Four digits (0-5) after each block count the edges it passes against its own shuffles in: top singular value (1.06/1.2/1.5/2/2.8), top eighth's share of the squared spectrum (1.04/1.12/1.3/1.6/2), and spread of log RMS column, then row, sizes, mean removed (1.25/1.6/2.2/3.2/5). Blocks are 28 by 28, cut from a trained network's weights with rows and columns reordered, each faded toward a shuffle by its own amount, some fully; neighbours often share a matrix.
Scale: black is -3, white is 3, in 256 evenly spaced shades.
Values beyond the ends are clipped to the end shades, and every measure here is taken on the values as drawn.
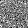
0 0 0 0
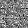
1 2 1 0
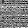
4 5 2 2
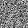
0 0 0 0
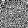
3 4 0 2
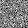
0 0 0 0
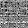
3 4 2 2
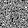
0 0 0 0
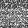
2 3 0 0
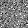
1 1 0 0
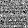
2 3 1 0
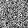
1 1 0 0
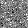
0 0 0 0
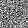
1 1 0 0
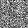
1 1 0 0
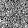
0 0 0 0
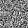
2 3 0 0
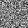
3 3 0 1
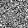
1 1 0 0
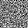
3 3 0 1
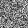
0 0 0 0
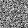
1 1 0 0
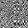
3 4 2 1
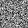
1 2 0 0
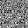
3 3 0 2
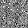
1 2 1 0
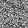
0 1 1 0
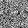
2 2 0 0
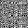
3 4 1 2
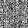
2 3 0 1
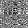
3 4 0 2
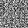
2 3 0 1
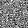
1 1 0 0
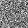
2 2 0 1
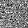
2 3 0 1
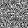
2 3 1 1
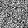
2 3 0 0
